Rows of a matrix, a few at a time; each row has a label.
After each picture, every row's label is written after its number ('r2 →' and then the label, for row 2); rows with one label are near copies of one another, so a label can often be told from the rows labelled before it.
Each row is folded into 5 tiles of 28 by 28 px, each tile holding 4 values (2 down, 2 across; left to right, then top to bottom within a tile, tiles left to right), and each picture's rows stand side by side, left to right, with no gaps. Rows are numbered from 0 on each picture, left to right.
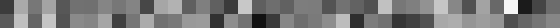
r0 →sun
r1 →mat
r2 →mat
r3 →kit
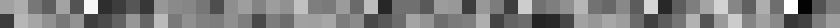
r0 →kit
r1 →sun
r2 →kit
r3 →mat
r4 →kit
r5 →kit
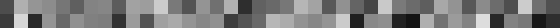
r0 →sun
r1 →kit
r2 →mat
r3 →mat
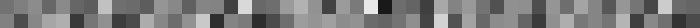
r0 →mat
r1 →mat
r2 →kit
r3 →sun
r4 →mat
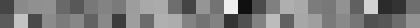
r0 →sun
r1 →kit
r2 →kit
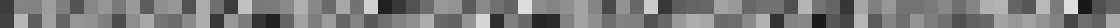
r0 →sun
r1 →mat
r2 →kit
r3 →mat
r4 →kit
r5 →mat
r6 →sun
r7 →kit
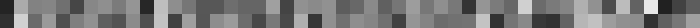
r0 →sun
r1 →sun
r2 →sun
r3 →mat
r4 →kit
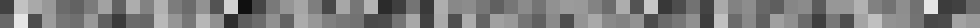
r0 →sun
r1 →kit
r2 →kit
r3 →sun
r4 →kit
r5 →sun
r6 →kit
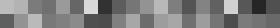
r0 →kit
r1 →kit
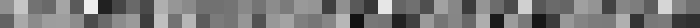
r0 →kit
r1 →sun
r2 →mat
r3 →mat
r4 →mat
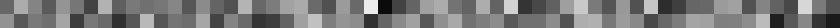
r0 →mat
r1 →mat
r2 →kit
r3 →kit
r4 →kit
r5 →mat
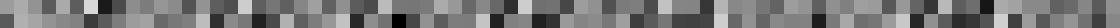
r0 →kit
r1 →mat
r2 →mat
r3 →mat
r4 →mat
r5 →sun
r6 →mat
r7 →sun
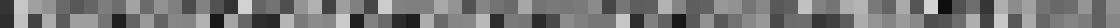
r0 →sun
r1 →mat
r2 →mat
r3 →mat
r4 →mat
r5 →mat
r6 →kit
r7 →sun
